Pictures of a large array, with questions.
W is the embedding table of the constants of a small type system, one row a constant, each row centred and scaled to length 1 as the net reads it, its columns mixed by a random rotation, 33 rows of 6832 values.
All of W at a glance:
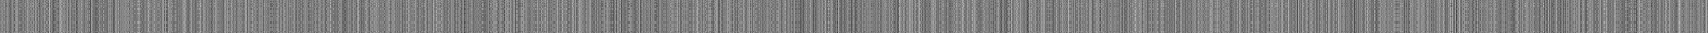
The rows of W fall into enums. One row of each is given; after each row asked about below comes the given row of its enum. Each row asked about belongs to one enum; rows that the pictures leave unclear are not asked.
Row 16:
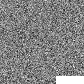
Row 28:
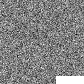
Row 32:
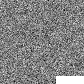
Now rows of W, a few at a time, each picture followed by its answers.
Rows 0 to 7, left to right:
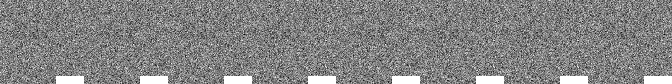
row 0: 28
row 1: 32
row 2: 28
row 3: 16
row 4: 32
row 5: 16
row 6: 16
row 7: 28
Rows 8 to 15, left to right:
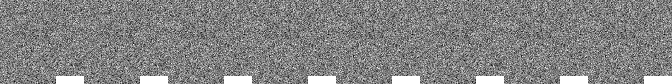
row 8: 32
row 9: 32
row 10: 28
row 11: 28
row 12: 28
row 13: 32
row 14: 28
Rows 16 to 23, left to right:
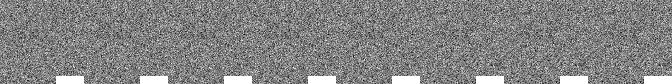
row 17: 28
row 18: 28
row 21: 32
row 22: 32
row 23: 32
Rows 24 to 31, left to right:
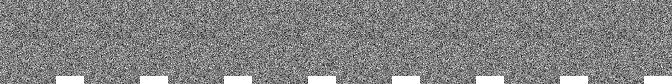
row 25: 28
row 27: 32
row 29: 28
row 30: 28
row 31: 16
